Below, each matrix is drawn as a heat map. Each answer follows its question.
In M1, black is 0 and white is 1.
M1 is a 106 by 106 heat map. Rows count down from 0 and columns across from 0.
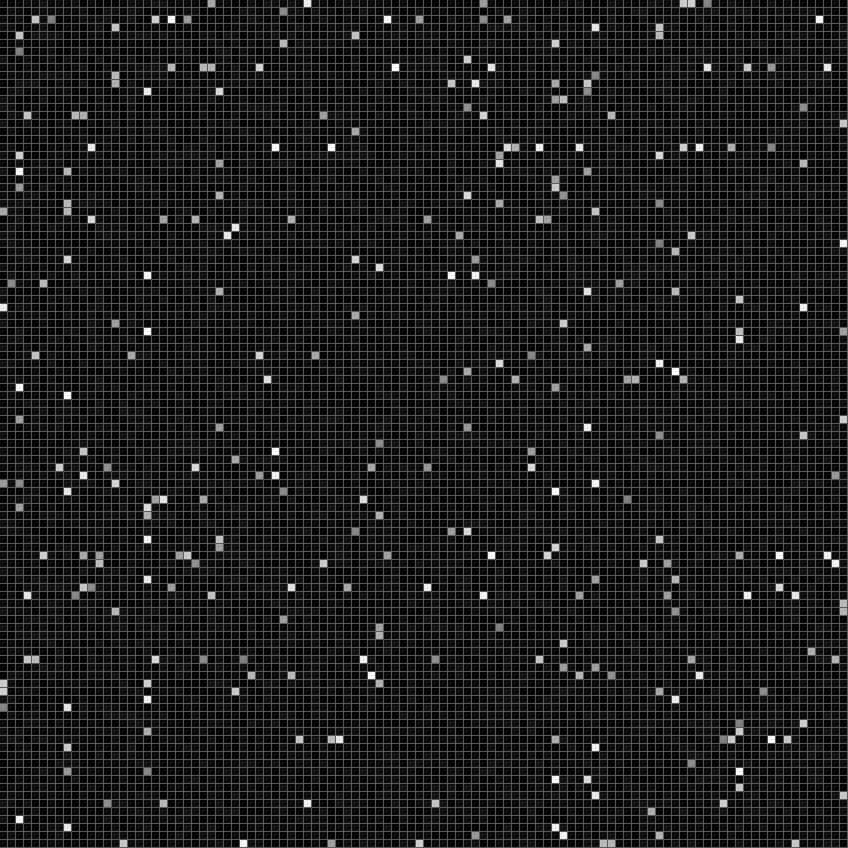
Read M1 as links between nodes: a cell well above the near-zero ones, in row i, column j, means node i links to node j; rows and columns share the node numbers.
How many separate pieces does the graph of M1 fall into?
9
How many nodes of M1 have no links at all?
7
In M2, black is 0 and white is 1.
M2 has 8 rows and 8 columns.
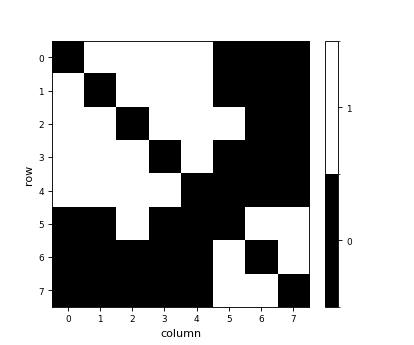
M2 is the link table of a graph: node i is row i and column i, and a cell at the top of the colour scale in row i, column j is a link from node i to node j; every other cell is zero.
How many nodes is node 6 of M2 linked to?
2
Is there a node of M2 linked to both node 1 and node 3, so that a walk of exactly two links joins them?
yes
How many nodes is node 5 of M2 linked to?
3
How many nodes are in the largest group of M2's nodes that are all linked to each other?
5
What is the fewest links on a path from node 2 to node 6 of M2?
2
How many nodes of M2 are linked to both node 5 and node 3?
1
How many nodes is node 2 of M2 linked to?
5
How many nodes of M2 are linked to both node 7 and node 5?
1
